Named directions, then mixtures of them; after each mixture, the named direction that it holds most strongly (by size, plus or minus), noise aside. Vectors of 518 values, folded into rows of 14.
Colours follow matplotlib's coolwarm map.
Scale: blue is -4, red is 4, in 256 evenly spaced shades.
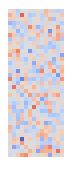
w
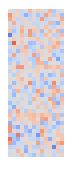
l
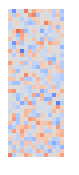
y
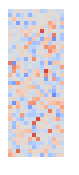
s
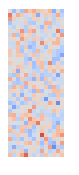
y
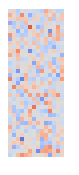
w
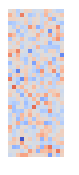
w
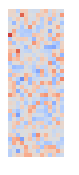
w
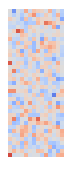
y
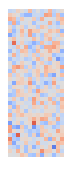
l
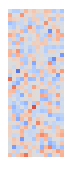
w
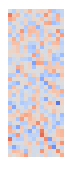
l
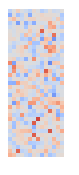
s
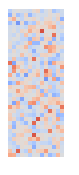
s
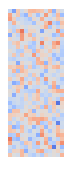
l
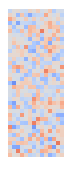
s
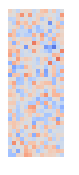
s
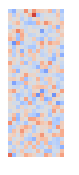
y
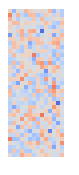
l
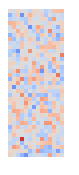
w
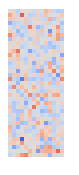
w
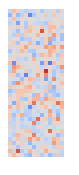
s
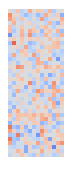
l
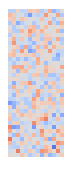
l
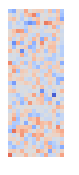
y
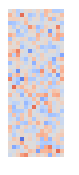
w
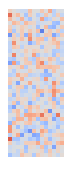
l
